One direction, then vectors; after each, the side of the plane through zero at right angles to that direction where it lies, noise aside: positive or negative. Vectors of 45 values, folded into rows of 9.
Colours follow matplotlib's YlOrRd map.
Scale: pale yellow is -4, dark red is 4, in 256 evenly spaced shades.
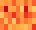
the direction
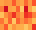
positive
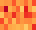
positive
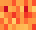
positive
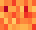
positive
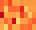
negative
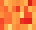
positive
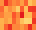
negative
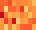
negative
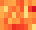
negative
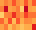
positive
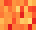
negative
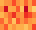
positive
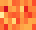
positive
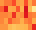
positive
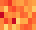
negative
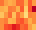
negative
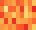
negative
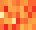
positive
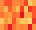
negative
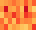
positive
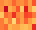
positive
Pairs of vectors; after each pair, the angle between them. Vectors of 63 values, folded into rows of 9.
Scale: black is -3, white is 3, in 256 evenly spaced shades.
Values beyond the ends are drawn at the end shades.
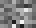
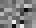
nearly opposite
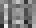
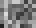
partly aligned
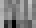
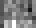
nearly opposite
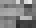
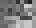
nearly opposite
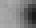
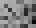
partly aligned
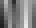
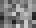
partly aligned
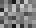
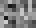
orthogonal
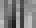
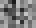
partly aligned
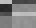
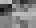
nearly parallel
